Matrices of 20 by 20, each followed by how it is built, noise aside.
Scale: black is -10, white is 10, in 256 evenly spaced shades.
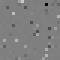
sparse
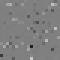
sparse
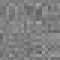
low rank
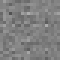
low rank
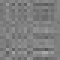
low rank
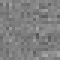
low rank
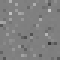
sparse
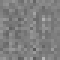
low rank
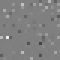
sparse
